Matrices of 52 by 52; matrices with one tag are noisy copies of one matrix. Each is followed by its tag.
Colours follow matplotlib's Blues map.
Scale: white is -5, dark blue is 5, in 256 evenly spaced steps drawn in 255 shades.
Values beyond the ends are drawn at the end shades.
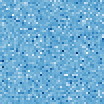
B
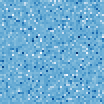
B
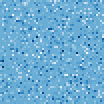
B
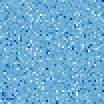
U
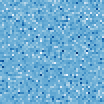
B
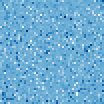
U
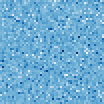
B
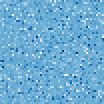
B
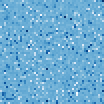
U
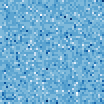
U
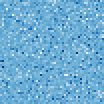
B
